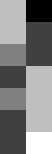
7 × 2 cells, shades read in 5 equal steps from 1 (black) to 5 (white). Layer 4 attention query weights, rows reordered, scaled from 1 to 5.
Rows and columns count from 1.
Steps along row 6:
up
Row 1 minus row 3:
1 -1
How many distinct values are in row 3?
2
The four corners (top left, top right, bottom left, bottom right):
4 1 2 5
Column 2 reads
1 2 2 4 4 4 5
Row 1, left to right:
4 1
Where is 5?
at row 7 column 2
